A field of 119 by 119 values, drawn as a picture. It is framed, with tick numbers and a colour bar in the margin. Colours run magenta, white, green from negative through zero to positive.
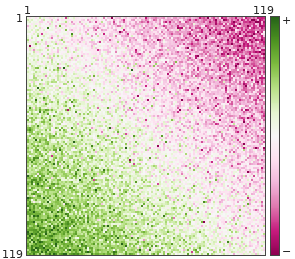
No regular stripes run through it. Neither half mirrors the other. Values rise toward the bottom left. The ninth with the highest average is the bottom left.
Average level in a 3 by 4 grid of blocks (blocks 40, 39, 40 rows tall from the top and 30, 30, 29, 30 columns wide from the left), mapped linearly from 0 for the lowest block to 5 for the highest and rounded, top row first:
3 2 1 0 | 4 3 2 1 | 5 4 3 2
